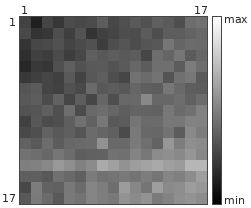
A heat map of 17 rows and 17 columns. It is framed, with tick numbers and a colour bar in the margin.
The field climbs toward the bottom right. Overall the values sit about 40% of the way up the scale. Row 14 differs from the rows beside it. The bottom right is the ninth with the highest average.
